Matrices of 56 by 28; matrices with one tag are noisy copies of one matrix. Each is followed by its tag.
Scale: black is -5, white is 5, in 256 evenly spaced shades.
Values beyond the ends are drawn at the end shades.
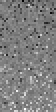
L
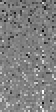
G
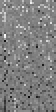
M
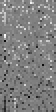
M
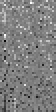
M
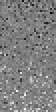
L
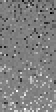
L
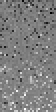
L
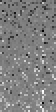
G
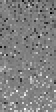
L
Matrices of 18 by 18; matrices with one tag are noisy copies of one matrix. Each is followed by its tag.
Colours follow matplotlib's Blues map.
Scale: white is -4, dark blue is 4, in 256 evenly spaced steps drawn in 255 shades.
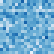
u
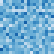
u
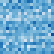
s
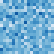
u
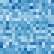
s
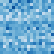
s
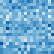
s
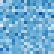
u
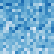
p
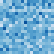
u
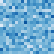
u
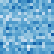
s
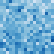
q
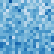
q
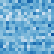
s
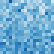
q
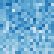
p
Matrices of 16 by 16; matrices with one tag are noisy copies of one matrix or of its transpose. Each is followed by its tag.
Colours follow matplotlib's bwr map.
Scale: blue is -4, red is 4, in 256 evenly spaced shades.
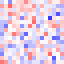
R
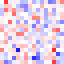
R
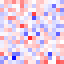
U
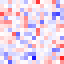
U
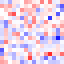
R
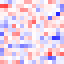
R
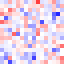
U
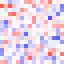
R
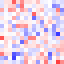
U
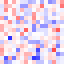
R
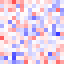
U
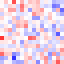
U
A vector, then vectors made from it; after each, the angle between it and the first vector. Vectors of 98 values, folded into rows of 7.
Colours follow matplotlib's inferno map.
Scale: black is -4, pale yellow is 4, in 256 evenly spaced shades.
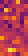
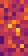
partly opposed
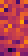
nearly opposite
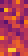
nearly parallel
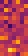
nearly parallel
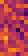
partly aligned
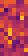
partly opposed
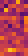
nearly parallel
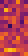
nearly parallel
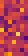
orthogonal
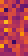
partly opposed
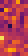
nearly parallel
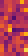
orthogonal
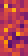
orthogonal
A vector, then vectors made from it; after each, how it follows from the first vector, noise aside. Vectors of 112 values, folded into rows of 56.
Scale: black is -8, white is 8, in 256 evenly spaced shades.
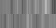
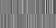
sign-scrambled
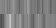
reversed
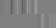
partly zeroed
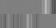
partly zeroed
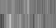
reversed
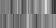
scaled up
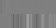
partly zeroed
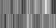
scaled up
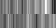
scaled up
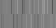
partly zeroed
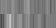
reversed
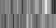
scaled up
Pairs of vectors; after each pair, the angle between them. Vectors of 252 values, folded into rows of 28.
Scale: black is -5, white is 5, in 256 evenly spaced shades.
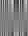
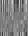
nearly parallel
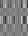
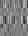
nearly parallel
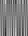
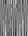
nearly opposite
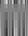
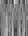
nearly opposite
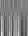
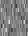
orthogonal
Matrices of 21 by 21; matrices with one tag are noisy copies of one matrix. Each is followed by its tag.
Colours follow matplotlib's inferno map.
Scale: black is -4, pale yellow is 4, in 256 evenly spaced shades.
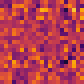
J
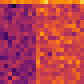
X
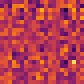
J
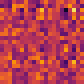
J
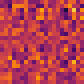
J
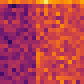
X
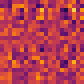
J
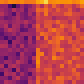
X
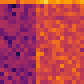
X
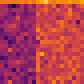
X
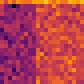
X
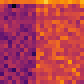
X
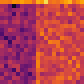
X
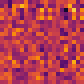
J
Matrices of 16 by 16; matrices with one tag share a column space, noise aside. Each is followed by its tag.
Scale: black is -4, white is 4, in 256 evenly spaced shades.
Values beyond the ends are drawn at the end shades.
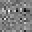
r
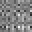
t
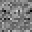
r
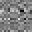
r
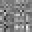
t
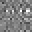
r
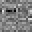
r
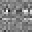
r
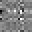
r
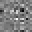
r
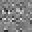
r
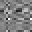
r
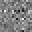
r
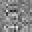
t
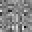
t
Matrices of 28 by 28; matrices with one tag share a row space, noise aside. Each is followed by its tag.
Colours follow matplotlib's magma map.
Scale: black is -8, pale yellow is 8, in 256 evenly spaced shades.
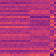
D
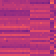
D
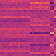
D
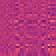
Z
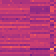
D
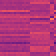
D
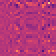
Z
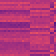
D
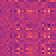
Z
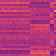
D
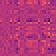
Z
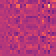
Z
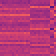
D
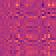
Z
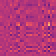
Z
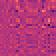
Z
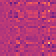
Z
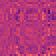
Z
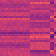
D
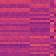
D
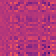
Z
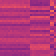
D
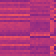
D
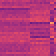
D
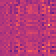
Z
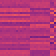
D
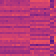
D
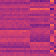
D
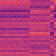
D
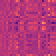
Z
